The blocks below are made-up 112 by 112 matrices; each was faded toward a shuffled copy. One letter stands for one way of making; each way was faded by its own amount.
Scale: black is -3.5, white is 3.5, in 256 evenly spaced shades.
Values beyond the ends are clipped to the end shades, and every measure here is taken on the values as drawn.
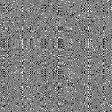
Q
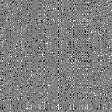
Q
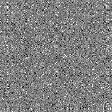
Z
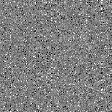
Z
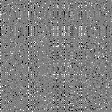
Q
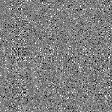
Z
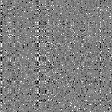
Q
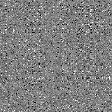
Z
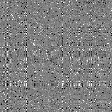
Q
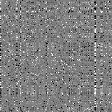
Q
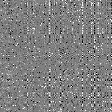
Q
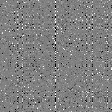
Q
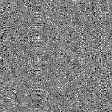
Z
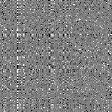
Q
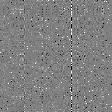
Q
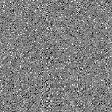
Z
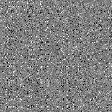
Z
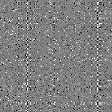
Q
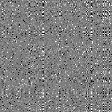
Q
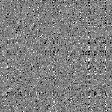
Z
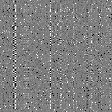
Q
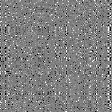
Q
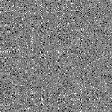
Z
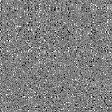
Z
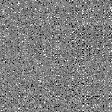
Z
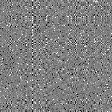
Q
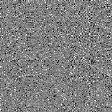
Z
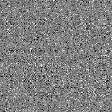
Z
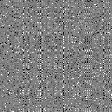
Q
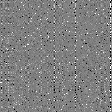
Q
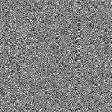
Z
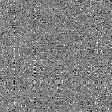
Z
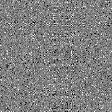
Z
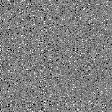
Z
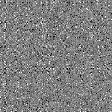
Z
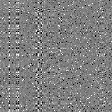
Q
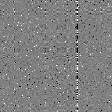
Q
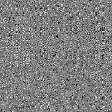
Z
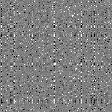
Q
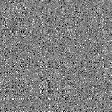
Z
